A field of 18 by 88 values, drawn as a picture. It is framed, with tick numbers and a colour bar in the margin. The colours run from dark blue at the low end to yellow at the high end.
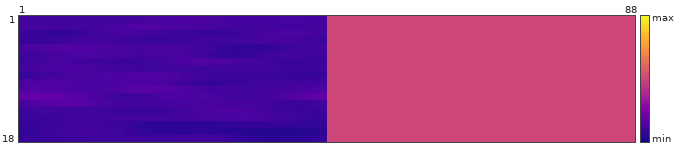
It is made of 1 by 2 panels. Panel 1,1: very low, streaked across, faint in contrast. Panel 1,2: middling, flat.
